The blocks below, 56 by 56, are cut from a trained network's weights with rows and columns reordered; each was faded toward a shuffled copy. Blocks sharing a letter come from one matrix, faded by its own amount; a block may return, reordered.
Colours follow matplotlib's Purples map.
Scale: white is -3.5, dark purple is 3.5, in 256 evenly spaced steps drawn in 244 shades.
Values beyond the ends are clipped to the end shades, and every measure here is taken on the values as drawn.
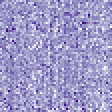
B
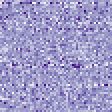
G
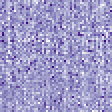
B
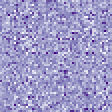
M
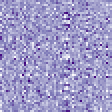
M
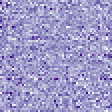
G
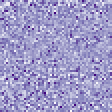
M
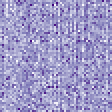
B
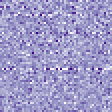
G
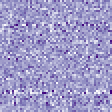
G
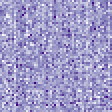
B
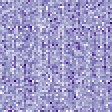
B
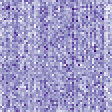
B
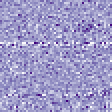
G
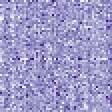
B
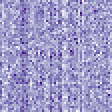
B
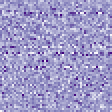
G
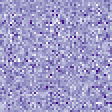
M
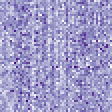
B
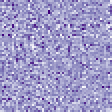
M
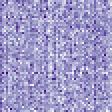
B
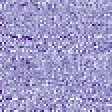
G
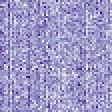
B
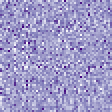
M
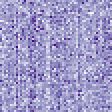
B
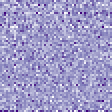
G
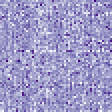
B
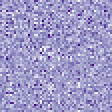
M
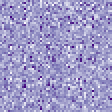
M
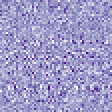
M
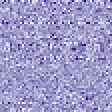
G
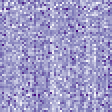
B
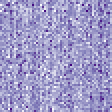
B
